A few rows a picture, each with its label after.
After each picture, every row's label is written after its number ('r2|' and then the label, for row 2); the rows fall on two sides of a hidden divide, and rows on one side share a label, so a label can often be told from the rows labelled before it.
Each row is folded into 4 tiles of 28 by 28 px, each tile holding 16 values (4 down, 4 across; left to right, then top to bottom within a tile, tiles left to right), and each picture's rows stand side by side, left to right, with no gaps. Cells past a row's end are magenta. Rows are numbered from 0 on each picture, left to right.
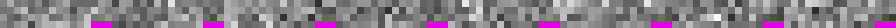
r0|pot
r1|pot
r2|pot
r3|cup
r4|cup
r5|pot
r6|pot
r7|pot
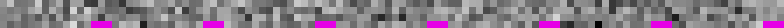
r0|pot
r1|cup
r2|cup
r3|pot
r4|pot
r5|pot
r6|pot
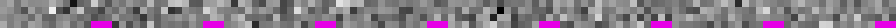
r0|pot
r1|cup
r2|cup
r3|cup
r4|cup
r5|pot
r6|pot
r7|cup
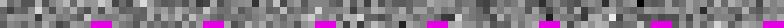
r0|cup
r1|pot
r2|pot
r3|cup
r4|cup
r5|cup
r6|cup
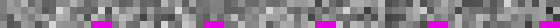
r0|pot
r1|cup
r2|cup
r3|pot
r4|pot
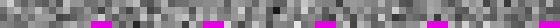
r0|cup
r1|pot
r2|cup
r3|pot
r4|cup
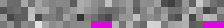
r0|cup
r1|cup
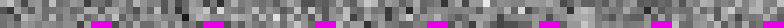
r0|cup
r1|pot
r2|cup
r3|pot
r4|pot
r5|cup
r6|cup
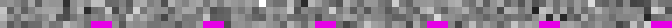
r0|pot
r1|pot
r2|cup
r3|pot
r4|pot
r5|cup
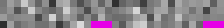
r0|cup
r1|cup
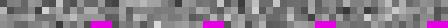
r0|pot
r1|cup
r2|cup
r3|cup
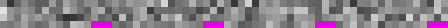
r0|cup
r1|cup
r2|pot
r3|pot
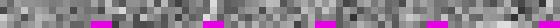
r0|cup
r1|pot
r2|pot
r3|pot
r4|pot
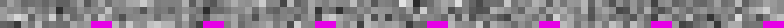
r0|cup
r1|cup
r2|cup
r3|cup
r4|pot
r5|cup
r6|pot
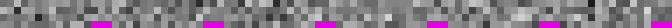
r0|cup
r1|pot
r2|pot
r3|cup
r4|pot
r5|cup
